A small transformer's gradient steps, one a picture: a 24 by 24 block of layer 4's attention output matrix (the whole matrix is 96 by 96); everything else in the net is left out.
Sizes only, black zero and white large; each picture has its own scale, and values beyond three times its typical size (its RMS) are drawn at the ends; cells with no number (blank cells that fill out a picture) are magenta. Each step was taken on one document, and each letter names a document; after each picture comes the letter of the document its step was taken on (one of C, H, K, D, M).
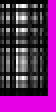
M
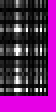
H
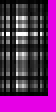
M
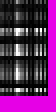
H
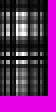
M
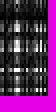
H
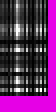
H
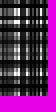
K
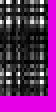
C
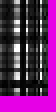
K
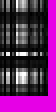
M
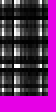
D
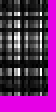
K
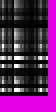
D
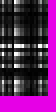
D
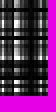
D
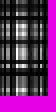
M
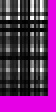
C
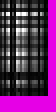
M
